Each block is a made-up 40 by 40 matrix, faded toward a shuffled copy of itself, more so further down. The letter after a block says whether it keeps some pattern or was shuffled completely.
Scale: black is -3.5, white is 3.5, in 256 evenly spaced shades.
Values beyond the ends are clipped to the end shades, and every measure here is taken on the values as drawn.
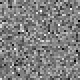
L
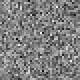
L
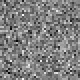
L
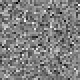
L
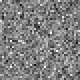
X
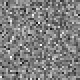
X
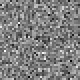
L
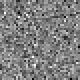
X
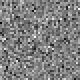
X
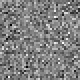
L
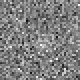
X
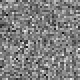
L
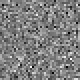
X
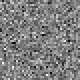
L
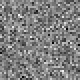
X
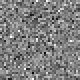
X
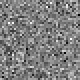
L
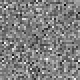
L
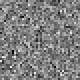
X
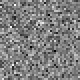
X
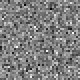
X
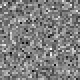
L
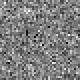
L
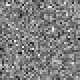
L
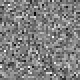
X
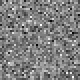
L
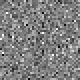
L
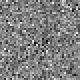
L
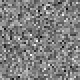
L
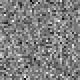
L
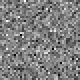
X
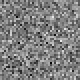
X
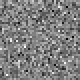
X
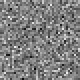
X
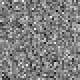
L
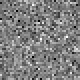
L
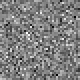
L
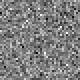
X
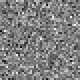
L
